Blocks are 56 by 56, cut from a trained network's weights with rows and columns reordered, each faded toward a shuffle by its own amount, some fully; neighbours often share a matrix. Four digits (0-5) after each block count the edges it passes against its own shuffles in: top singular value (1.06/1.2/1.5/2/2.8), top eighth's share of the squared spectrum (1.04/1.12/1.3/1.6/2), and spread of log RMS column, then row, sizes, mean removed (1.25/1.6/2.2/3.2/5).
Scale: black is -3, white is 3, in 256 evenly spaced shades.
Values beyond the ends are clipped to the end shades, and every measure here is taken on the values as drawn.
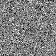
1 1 0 0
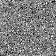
0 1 0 0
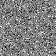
1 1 0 0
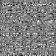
3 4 0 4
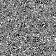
2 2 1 1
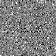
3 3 1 2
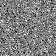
0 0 0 0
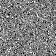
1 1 0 0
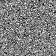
0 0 0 0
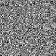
3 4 1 2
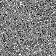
0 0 0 0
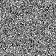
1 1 0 0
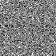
3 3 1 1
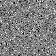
0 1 0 0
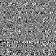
3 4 1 3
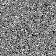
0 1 0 0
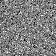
0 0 0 0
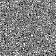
2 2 1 1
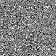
2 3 0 2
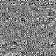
4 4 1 3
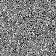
0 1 0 0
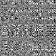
3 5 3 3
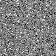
1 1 0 0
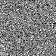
1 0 0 0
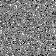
2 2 0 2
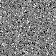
1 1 0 0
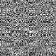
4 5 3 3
